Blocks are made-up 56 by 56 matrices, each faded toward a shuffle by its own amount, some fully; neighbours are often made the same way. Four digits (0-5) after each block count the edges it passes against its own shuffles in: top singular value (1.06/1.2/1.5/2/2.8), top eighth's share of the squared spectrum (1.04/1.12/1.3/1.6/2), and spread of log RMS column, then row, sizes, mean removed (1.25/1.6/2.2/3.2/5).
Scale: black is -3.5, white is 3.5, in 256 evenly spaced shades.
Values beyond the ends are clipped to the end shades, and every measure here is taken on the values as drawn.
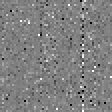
3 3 2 0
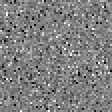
0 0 0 0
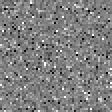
0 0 0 0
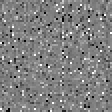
3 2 1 0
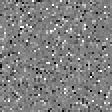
0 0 0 0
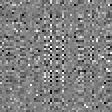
4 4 2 2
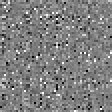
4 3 1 1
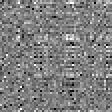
4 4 2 2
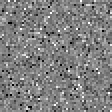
0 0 0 0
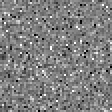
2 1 0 0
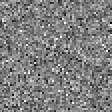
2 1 0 0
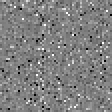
1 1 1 0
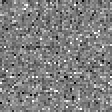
2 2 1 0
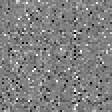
3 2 1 0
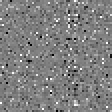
3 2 1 0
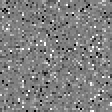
0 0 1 0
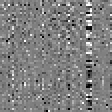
4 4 3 2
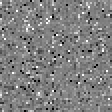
2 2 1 0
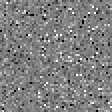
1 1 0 0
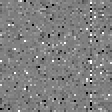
3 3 1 0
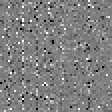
3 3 2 0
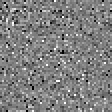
2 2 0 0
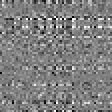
4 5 2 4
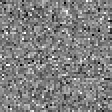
3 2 0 1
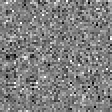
3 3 1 1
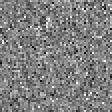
3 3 1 1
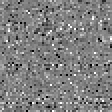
3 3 0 2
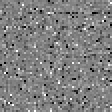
2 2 0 1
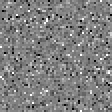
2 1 0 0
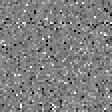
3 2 0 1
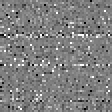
4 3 1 2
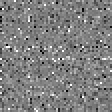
3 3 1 2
